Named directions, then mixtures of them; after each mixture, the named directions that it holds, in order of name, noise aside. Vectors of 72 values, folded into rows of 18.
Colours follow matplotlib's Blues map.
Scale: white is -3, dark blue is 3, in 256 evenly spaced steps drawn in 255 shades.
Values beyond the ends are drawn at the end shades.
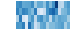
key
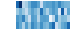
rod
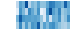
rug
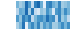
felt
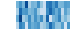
felt, key, rug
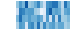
felt, key, rug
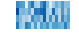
felt, rug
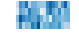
rug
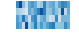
felt, key, rod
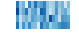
rug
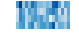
key, rod, rug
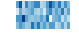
felt, rod, rug
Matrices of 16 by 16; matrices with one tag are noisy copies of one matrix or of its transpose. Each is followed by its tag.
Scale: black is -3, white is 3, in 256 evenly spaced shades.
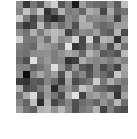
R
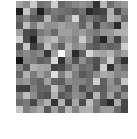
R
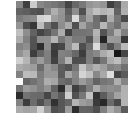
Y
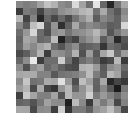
Y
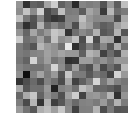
R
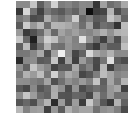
R
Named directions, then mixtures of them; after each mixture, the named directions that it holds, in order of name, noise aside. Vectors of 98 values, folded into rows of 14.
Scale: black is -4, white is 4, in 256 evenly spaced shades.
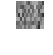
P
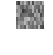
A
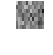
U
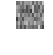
A, P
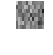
U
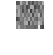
A, P, U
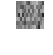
P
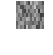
A, P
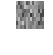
A, P, U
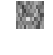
A, P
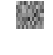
A, P, U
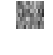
A, P, U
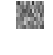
A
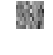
P, U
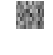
A, P, U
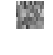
A, U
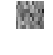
A, U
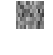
A, P, U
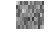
A, U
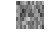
A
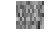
P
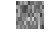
A, U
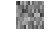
A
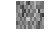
A, P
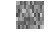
A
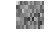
A, U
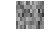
A, P, U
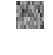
A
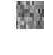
A, P, U
